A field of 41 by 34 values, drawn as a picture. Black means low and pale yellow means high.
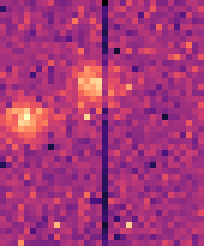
Two bumps rise from the field. The ninth with the highest average is the middle left. The halves do not mirror each other. Column 18 differs from the columns beside it.
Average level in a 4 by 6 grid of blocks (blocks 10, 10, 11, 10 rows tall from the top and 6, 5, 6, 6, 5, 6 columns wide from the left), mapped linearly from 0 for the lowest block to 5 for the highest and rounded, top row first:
112011
325211
321011
111011
